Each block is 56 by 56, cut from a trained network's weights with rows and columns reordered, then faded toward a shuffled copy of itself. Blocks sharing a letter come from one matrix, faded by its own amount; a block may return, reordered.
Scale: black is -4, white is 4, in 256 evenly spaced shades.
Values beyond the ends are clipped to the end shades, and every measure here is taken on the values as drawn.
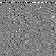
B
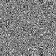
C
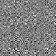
B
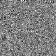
C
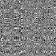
B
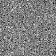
C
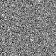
C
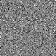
C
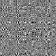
B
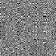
B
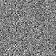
C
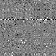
B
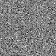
C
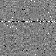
B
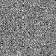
C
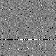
B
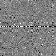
B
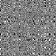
B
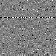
B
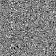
C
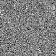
C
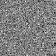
C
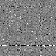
B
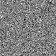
C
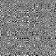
B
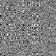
B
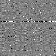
B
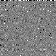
B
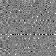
B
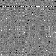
B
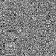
C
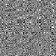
B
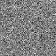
C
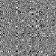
B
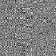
B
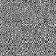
B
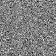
C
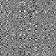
B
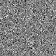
C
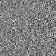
C
